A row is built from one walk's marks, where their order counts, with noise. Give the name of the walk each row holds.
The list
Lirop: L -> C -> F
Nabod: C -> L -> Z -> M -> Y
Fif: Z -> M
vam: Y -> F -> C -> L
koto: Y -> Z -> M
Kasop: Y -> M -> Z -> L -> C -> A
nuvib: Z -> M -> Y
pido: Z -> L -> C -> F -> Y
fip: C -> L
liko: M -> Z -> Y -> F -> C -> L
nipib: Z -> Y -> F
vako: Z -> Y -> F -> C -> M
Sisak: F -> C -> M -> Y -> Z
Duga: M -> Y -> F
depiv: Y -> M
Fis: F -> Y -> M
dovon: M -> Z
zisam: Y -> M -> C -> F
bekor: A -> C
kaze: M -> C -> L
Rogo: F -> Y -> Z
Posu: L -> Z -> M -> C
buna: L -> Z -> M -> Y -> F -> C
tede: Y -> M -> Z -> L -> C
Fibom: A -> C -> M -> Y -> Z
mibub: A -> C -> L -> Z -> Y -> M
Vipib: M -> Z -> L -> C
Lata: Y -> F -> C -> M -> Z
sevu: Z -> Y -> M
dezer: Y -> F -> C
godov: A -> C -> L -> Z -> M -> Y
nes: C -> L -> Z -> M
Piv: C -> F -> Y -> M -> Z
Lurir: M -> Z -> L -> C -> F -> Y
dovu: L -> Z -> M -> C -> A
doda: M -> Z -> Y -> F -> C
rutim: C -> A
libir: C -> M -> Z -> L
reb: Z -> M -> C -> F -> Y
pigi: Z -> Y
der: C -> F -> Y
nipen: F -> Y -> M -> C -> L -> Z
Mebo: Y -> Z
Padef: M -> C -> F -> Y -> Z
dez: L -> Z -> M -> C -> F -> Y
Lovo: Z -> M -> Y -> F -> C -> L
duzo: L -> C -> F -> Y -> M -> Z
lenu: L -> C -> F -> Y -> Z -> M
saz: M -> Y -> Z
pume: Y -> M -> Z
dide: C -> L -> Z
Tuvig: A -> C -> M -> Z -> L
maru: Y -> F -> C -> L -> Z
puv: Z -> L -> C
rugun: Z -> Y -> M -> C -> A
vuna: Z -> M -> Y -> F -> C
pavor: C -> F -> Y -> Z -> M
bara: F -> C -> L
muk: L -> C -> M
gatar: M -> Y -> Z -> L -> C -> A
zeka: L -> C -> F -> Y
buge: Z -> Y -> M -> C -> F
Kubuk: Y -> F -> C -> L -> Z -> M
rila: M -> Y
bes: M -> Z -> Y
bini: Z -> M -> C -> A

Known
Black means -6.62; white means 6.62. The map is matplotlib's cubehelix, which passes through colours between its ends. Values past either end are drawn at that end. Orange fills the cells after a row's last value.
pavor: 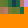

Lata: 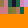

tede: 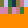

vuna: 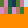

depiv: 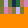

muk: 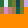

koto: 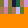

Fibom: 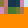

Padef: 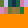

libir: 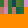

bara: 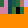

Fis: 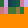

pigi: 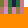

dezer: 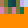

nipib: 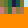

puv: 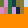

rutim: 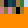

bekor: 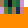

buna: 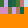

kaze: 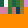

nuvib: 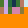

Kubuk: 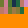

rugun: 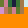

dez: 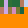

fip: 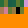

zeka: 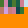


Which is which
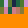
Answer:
Fif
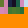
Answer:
Rogo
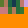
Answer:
vam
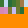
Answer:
Posu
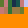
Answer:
vako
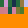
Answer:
Lovo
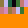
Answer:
pume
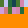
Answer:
doda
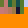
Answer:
Lirop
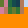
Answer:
mibub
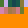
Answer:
Duga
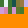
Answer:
Vipib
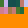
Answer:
duzo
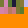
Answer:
Kasop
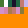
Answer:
saz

